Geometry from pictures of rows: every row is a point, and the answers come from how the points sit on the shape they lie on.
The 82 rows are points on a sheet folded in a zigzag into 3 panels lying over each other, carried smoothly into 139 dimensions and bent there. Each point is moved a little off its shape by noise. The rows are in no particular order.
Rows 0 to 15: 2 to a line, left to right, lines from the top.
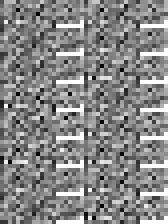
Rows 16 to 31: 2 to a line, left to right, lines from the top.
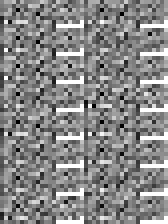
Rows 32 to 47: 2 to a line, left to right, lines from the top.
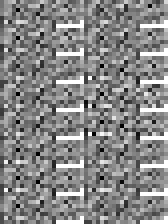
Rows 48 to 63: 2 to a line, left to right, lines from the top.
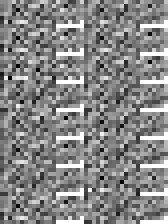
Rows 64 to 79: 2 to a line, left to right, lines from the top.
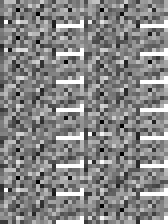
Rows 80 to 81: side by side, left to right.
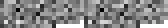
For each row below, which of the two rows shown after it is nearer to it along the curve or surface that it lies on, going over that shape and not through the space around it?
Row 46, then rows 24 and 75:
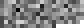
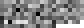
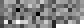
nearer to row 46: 24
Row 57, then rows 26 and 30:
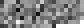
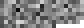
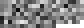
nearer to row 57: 26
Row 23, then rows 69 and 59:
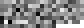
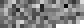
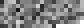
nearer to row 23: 69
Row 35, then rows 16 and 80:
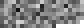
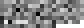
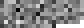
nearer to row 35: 16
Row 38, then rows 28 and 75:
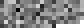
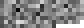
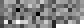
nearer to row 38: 75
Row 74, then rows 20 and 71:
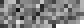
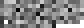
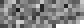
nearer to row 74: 20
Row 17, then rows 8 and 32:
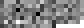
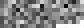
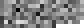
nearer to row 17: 32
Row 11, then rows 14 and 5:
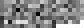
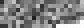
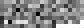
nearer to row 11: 5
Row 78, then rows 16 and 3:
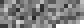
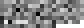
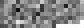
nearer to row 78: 3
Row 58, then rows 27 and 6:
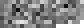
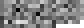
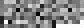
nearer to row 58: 27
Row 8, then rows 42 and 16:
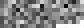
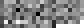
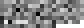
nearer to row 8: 16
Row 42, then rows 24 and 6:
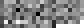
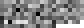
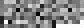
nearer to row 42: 6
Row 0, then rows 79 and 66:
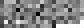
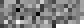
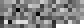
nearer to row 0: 79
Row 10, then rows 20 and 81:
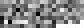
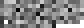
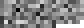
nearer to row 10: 81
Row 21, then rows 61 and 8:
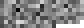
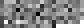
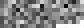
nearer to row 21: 8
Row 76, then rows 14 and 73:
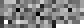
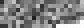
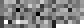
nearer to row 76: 73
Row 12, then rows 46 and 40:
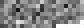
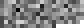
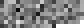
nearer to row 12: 46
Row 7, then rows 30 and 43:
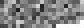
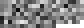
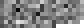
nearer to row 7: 43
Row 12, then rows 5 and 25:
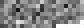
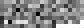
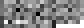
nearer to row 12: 5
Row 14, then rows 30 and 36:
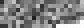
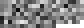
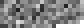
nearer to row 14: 36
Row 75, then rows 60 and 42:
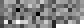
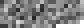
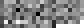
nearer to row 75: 42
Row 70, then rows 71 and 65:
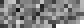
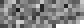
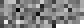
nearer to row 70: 65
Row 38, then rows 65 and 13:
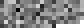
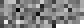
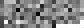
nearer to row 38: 65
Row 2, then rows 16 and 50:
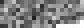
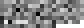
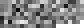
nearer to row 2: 16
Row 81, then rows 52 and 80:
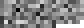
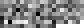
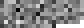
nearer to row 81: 52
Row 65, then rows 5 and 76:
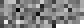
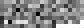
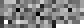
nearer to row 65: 76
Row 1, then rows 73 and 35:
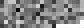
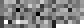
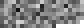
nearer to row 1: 73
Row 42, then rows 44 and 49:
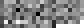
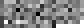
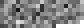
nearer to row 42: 44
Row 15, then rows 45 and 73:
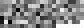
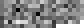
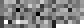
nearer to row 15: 45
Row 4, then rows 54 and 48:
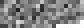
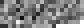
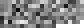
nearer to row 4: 54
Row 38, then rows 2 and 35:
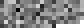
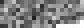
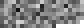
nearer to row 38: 2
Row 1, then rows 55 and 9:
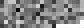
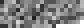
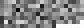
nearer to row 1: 55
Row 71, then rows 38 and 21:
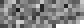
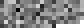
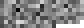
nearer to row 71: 21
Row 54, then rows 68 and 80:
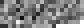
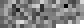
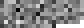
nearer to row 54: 80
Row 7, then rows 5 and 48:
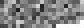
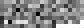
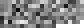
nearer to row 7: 5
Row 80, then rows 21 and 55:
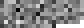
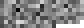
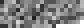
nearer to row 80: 55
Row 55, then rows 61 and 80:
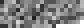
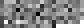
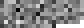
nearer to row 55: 80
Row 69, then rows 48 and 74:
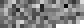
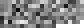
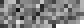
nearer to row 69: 48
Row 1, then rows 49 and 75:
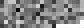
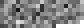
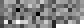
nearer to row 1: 75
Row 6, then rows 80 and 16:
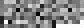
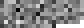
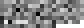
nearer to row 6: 80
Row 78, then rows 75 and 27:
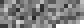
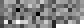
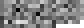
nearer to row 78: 27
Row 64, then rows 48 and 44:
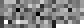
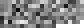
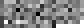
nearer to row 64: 44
